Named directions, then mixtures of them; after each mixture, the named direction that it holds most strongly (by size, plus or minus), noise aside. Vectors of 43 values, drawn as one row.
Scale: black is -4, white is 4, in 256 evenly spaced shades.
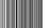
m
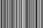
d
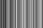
m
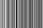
m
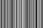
d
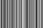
d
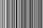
m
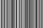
d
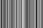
d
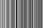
m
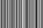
d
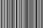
d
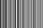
m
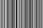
m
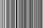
m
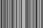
d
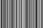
d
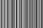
d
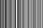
m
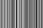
d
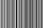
m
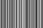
d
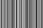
d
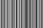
d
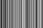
d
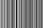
m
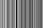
m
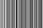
m
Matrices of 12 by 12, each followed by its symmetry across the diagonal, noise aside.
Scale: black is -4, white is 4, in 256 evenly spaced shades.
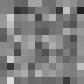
antisymmetric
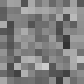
antisymmetric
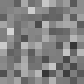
symmetric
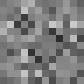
symmetric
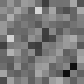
symmetric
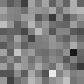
antisymmetric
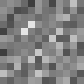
symmetric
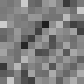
symmetric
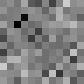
symmetric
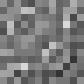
symmetric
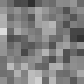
antisymmetric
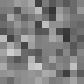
antisymmetric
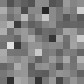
antisymmetric
